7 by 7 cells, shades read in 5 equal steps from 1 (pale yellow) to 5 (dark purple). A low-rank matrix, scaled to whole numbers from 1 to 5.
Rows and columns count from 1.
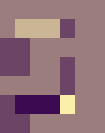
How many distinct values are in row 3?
2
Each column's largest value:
4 5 5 5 4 3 3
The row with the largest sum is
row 6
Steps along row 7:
same down same same same same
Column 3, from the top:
3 2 3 3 3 5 3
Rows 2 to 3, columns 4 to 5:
2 4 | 3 3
